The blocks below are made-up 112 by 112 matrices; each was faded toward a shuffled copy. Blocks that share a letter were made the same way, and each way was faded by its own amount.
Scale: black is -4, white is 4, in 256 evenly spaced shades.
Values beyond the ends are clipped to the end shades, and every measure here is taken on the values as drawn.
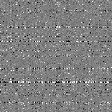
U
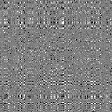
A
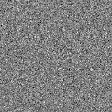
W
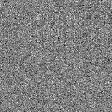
W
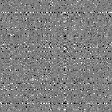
U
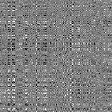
A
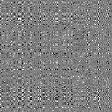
A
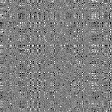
A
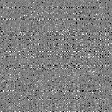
U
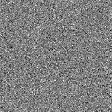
W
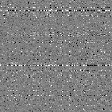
U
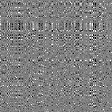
A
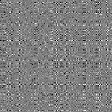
A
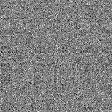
W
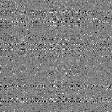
U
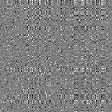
A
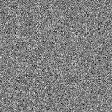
W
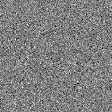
W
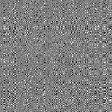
A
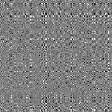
A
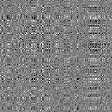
A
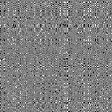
A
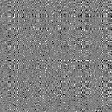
A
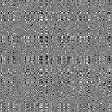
A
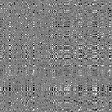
A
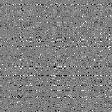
U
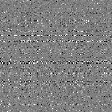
U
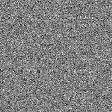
W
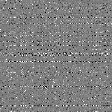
U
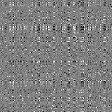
A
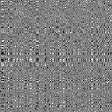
A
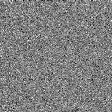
W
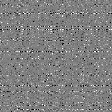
U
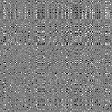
A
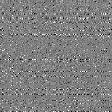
U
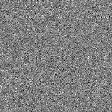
W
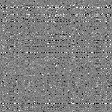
U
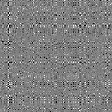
A
